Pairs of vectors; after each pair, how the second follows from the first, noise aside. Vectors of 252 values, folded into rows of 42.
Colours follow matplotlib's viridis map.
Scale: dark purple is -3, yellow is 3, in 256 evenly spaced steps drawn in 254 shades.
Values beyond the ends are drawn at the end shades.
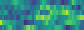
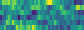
wrapped around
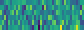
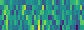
negated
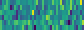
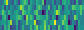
wrapped around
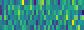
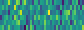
wrapped around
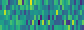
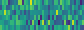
copied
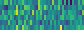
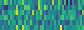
copied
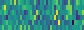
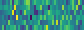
wrapped around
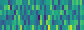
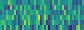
negated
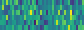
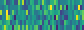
wrapped around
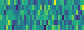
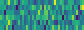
copied
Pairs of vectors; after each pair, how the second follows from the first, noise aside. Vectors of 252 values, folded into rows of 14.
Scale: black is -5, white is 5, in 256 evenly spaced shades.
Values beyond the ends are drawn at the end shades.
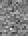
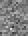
copied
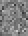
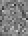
copied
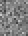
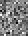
scaled up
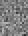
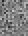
reversed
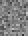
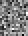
scaled up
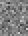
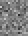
reversed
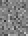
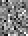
scaled up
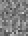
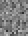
negated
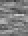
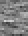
reversed
